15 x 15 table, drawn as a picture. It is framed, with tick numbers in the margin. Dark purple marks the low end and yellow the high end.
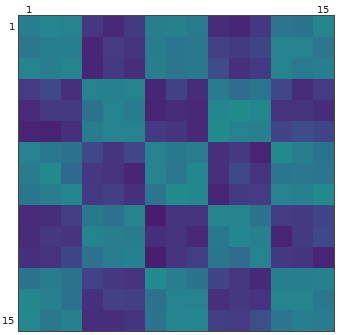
The centre is the roughest part. There is no overall slope. The field is checkered. The values fall into two levels. On average the colour sits 30% of the way up the scale.
